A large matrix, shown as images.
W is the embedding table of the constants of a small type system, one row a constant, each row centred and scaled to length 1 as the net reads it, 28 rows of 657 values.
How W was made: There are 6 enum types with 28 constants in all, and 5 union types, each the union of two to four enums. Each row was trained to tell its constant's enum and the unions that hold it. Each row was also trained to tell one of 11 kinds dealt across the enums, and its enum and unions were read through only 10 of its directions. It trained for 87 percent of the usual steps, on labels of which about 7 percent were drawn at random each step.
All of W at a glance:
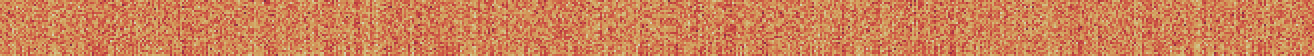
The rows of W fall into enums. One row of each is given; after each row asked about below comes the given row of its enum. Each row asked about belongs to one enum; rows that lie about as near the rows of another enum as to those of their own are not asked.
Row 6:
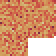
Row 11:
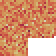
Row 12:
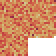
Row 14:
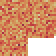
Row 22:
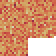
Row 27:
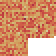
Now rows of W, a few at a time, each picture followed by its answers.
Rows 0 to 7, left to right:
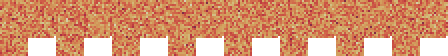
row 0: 27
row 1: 12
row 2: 27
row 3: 11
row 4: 22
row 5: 14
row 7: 14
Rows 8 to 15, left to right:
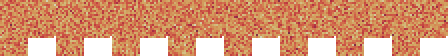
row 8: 14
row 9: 22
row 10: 22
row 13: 27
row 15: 14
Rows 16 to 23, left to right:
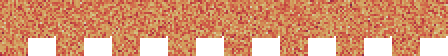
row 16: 22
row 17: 27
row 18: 14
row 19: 22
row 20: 6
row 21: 12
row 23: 12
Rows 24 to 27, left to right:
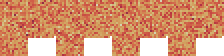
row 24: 27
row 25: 12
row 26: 6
